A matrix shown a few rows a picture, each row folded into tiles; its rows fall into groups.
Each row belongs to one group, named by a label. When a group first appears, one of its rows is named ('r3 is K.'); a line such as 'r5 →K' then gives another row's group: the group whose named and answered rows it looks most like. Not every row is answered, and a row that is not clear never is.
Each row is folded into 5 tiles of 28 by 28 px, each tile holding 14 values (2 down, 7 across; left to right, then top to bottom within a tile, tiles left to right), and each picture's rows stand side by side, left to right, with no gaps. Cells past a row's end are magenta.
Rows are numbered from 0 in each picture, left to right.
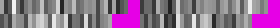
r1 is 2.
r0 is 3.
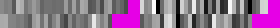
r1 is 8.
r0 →2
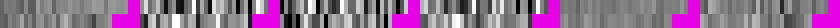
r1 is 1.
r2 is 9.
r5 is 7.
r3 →1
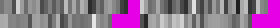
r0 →2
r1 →1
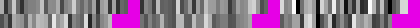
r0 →3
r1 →2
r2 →8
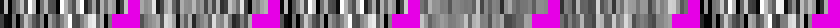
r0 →9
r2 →9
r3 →7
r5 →9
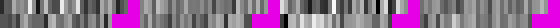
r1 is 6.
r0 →9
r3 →1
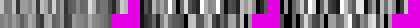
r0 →8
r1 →9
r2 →9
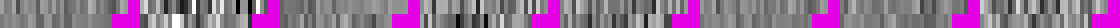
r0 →8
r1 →1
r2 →2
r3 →6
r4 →6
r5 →8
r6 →7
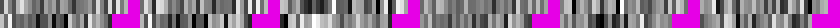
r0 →6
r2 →1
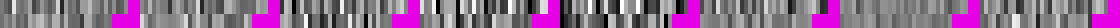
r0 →3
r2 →6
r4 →9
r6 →8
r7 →1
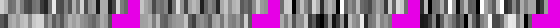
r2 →6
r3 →9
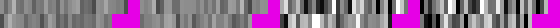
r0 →7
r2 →1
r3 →9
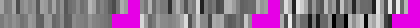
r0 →8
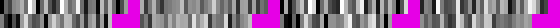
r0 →9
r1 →3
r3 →2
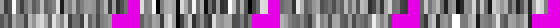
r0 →3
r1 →8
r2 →2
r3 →1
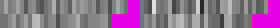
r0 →1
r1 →3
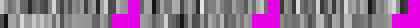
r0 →1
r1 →6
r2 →2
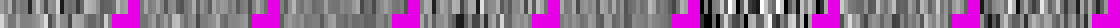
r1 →1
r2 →7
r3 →6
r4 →8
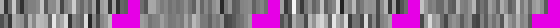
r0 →3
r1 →7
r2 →3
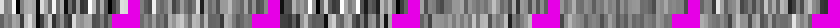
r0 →8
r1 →3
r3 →3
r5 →2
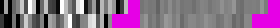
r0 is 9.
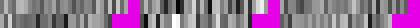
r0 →6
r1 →1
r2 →3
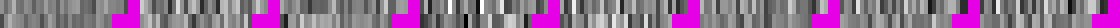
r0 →7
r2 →1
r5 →8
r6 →2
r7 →2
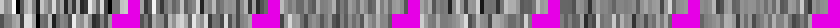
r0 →8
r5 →8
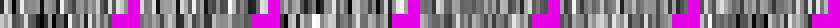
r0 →6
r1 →8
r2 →1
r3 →2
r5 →6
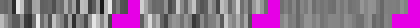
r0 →2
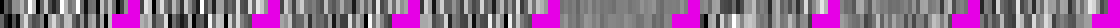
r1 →6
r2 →6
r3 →6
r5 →1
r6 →2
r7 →2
